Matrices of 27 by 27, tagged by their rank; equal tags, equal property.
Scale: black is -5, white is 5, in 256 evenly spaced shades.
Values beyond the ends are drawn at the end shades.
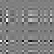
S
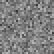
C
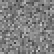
C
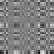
S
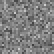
C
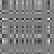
S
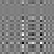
S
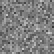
C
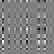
S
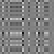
S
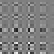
S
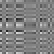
S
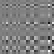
S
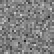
C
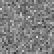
C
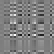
S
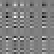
S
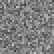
C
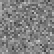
C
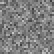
C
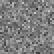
C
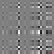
S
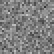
C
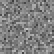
C
